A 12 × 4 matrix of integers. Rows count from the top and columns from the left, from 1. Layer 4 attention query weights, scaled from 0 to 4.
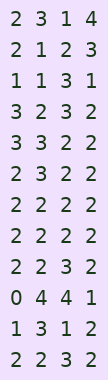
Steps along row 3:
same up down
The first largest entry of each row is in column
4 4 3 1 1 2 1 1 3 2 2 3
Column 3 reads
1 2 3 3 2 2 2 2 3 4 1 3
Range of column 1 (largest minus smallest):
3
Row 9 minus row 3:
1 1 0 1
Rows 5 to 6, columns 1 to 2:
3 3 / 2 3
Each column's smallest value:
0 1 1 1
